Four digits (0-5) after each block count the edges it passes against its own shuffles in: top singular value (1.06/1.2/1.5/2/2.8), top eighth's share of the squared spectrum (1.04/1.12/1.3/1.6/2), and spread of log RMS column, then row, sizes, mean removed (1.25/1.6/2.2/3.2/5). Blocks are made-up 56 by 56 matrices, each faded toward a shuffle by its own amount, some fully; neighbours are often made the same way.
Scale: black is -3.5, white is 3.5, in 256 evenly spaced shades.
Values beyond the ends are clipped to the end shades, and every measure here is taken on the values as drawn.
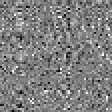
4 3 2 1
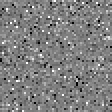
0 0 0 0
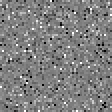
1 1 0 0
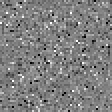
1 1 0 0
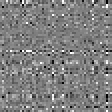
4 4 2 3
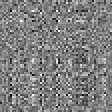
4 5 3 3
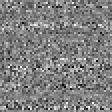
1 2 0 3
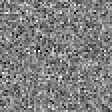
0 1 0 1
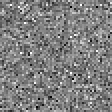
0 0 0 1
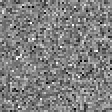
0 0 0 0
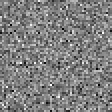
0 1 0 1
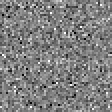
1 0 0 1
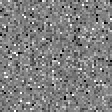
2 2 0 0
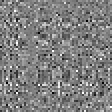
4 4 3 3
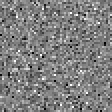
1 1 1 0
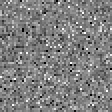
1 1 0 0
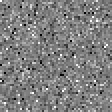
1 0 0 0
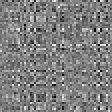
5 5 3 3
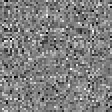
4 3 2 1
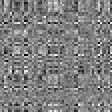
5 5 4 3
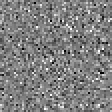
3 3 1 1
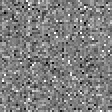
3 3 1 1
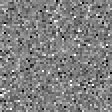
0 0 0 0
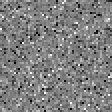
0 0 0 0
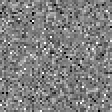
2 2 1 0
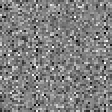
4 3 2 2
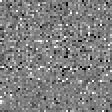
3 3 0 2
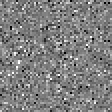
3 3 1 1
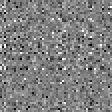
4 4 2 3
